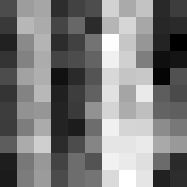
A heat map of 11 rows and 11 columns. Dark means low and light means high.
The bottom right is the ninth with the highest average. Stripes running up and down repeat 2 times from left to right. On average the colour sits 50% of the way up the scale. The grain runs up and down.
